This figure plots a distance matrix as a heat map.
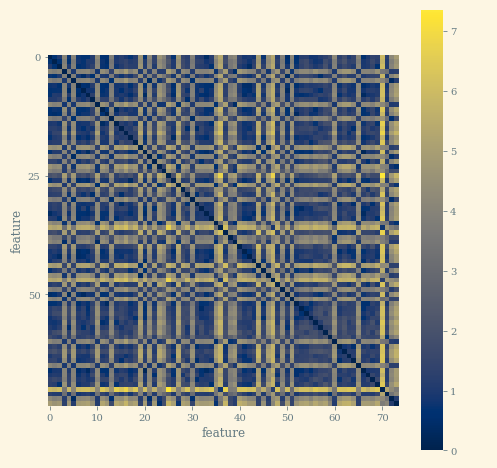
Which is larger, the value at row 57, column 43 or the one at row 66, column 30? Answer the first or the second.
the second
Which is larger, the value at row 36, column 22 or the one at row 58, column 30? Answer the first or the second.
the first
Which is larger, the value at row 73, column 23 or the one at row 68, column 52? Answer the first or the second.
the second
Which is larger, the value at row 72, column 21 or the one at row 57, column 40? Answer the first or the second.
the second
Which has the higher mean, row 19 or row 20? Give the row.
19
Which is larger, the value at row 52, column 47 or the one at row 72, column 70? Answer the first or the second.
the first
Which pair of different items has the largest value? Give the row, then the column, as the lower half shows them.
70, 25
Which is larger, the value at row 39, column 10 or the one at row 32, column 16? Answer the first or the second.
the second
